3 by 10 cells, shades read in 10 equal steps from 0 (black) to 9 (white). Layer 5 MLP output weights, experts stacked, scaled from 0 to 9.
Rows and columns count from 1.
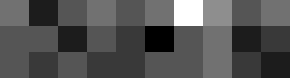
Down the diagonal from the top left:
4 3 3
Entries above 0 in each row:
10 9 10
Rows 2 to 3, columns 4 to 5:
3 2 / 2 2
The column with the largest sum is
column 7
